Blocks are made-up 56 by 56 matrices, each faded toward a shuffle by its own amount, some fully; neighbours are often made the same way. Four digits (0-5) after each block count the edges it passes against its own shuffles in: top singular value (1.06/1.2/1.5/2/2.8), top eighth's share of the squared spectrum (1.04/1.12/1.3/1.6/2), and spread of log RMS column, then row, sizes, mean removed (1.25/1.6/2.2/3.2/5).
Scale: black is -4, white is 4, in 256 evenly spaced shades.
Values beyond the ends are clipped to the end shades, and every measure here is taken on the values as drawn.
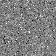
0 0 0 0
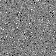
0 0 0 0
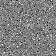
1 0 0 0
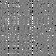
4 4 2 1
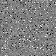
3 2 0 1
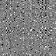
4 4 2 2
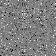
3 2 1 0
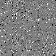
3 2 1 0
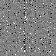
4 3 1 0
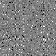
4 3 2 1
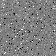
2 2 0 0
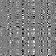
5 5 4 2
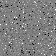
1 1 0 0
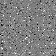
3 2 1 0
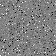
2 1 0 0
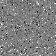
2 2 1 0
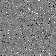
1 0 0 0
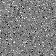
0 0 0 0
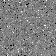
0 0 0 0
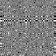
4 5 2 3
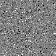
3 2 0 0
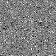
3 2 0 1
